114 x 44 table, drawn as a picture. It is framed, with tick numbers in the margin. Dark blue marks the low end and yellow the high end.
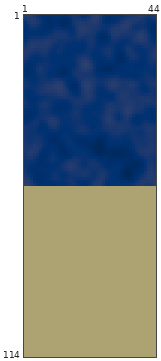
The table splits into 2 rows of 1 panel. Panel 1,1: very low, blotchy, faint in contrast. Panel 2,1: high, flat.
